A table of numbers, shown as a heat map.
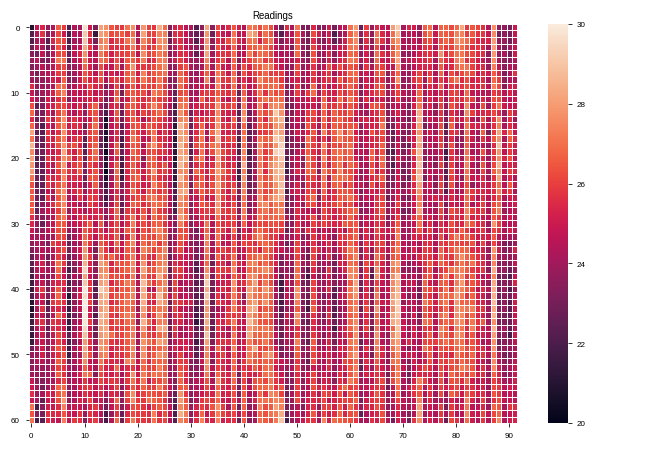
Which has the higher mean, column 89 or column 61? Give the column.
61
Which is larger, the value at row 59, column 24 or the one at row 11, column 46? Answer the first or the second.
the second
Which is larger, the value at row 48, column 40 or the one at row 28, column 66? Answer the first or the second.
the second
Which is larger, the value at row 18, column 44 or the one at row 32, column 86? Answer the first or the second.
the first
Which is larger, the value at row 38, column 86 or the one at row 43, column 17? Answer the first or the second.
the second
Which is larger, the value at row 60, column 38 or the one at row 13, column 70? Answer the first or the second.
the first
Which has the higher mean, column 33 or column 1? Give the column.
33
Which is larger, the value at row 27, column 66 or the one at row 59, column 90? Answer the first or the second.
the first
